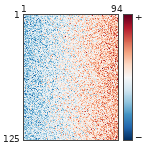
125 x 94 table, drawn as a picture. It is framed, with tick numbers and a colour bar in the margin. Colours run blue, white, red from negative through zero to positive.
Average level on the scale: 50%. Slope: up to the right. Stripes: none. Histogram: bell-shaped. Grain: fine.
